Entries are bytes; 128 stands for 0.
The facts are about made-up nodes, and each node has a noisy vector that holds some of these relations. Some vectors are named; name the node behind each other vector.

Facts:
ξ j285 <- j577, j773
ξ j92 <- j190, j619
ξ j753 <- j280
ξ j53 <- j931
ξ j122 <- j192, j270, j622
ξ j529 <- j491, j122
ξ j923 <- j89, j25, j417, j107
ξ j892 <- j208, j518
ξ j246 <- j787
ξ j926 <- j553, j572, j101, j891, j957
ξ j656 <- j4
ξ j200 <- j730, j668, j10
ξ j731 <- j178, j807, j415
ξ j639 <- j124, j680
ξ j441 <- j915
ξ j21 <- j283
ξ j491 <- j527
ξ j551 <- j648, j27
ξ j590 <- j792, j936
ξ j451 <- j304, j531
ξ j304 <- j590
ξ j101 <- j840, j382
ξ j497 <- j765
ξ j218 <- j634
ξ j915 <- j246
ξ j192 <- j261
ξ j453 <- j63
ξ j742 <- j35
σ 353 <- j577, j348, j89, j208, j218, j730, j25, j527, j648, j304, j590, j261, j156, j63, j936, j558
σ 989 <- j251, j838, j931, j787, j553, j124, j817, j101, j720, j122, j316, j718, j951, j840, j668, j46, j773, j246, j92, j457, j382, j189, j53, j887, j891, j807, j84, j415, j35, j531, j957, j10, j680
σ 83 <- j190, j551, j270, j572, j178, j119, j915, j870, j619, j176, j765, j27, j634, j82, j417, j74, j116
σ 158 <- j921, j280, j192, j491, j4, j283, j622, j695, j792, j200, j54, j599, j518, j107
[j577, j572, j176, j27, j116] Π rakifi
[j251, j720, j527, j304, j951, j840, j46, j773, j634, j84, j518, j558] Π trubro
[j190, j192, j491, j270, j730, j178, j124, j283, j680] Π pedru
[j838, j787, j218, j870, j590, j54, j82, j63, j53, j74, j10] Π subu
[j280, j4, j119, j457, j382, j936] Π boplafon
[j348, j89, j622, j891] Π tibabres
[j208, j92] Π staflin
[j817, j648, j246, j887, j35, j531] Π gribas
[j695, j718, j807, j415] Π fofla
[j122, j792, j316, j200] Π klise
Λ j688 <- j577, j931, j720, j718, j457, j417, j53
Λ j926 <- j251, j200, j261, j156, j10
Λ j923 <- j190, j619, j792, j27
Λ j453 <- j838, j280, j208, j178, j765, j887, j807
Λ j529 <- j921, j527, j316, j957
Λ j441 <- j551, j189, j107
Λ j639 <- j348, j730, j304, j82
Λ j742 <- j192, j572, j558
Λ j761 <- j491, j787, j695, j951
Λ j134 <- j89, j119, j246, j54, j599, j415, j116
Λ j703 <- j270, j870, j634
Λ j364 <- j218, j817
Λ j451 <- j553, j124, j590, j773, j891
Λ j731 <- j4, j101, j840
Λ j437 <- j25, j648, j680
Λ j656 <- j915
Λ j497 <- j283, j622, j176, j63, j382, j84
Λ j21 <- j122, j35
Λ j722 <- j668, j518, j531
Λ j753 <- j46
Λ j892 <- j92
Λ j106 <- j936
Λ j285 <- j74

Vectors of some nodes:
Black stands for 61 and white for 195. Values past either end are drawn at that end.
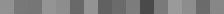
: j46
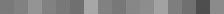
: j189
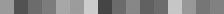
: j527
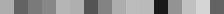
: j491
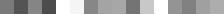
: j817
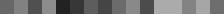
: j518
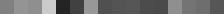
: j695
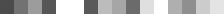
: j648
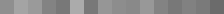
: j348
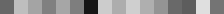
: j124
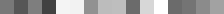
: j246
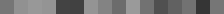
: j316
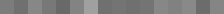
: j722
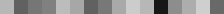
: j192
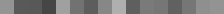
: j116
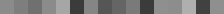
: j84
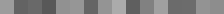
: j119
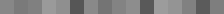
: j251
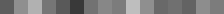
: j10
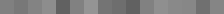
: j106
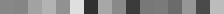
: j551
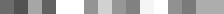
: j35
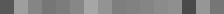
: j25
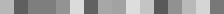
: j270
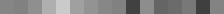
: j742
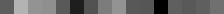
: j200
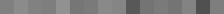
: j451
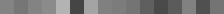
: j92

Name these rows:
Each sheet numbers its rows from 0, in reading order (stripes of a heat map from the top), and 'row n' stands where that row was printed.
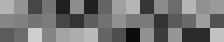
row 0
j218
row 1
j54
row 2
j931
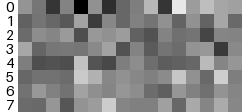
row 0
j634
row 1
j4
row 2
j417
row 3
j731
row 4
j176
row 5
j936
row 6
j156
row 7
j261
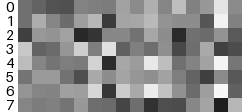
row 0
j572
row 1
j730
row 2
j792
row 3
j453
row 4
j178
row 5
j89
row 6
j190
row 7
j497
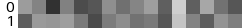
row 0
j753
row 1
j773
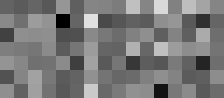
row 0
j382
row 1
j415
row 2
j107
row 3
j840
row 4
j656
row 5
j668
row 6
j122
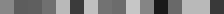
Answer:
j63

